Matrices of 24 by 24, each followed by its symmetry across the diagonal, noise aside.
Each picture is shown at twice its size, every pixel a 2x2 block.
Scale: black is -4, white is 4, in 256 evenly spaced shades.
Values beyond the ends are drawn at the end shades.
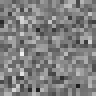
neither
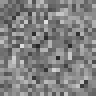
symmetric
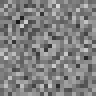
symmetric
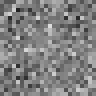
symmetric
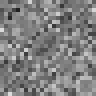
symmetric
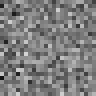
neither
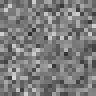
symmetric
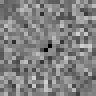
symmetric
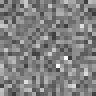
symmetric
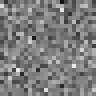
neither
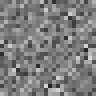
symmetric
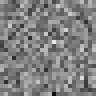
neither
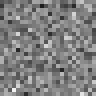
neither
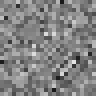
symmetric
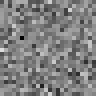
neither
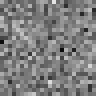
neither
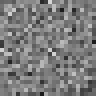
symmetric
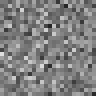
neither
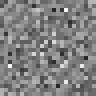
symmetric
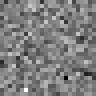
neither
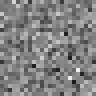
symmetric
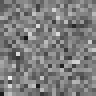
neither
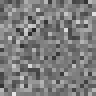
symmetric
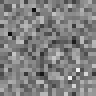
symmetric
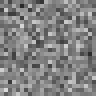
neither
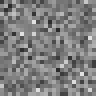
symmetric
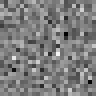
neither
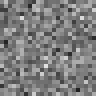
neither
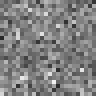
neither
